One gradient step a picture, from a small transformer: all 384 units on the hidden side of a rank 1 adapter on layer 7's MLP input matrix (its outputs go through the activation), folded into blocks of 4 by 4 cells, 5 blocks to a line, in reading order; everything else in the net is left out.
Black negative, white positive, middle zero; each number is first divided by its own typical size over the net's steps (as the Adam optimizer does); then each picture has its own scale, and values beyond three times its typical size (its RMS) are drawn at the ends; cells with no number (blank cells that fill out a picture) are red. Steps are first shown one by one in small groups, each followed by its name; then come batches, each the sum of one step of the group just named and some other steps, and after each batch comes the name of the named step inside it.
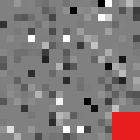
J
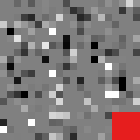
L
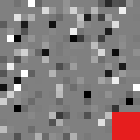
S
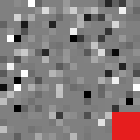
S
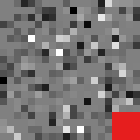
J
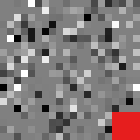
S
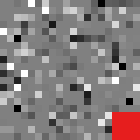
S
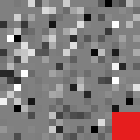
S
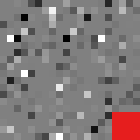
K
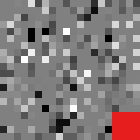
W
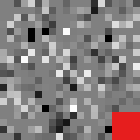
W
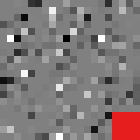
K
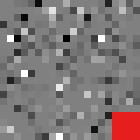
K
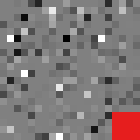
K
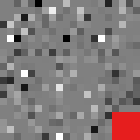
K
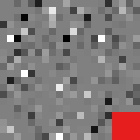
K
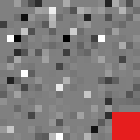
K
